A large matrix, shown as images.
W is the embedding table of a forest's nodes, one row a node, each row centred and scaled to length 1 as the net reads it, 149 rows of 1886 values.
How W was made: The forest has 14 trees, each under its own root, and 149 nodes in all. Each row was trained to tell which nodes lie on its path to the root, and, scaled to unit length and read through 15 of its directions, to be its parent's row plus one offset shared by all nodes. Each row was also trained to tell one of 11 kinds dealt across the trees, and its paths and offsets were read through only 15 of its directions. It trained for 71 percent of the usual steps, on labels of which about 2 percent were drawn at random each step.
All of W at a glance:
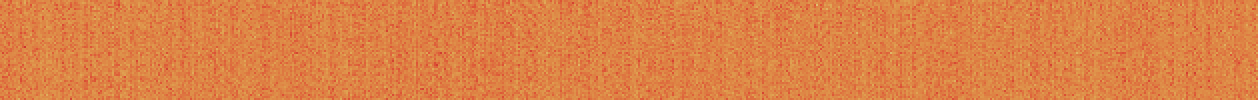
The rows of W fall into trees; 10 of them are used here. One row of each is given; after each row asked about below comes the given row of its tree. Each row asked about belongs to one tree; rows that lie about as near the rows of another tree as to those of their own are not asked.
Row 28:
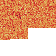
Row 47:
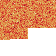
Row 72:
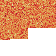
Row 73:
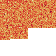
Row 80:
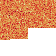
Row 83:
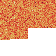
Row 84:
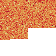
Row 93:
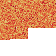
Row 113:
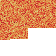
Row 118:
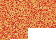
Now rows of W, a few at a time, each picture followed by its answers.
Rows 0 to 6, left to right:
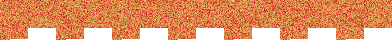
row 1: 83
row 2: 118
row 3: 118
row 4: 28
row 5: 118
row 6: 83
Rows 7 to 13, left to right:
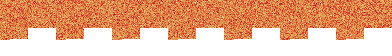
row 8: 118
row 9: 83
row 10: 47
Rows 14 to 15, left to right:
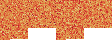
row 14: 72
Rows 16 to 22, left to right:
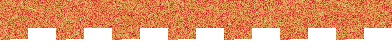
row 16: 83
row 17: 47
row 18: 28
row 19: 113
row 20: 73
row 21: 93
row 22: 28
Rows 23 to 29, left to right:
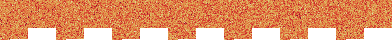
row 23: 93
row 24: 73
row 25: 72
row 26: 80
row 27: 72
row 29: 84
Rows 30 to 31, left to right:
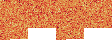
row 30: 73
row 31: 84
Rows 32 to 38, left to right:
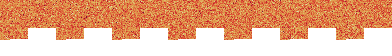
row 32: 80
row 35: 118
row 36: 83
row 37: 28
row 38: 47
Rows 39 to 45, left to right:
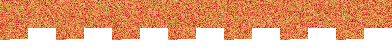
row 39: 73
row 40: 72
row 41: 73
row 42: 28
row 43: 73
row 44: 80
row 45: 113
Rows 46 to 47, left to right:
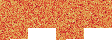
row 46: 73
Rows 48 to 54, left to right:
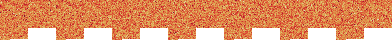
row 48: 47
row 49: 47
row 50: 84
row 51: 47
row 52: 28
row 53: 84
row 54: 73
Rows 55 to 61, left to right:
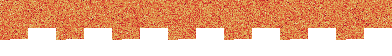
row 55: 73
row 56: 28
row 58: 83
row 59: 47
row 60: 72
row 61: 80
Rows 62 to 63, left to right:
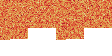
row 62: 73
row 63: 28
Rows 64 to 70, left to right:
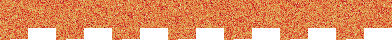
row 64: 83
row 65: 47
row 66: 28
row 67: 93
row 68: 118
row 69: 47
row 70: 47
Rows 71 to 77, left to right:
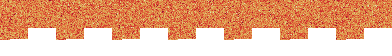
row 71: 83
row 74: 118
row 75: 73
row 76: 28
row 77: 84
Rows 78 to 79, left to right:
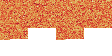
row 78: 80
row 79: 80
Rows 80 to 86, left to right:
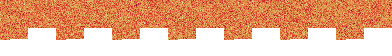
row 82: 47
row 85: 113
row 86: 80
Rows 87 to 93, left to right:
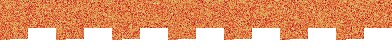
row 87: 113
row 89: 47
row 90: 93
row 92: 93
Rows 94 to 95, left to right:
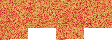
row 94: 84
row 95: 28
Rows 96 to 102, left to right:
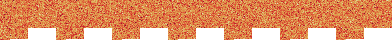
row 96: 83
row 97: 93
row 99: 28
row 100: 93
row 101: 84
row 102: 80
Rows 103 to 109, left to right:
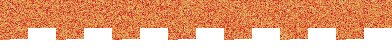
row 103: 47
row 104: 73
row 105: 28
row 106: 80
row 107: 73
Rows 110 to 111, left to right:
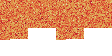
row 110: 84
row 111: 28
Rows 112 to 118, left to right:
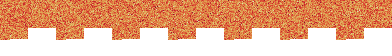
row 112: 83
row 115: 80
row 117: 47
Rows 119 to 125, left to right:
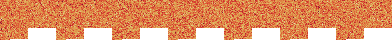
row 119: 84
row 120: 47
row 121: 47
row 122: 118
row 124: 93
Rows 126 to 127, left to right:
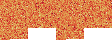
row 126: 93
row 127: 72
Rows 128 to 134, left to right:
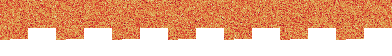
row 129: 80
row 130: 93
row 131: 80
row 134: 73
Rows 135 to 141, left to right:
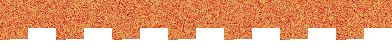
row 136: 84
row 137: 72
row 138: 83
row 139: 93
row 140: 84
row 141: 84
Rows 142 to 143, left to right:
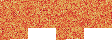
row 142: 73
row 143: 28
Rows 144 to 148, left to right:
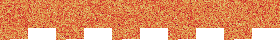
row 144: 83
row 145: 80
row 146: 28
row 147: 80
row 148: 73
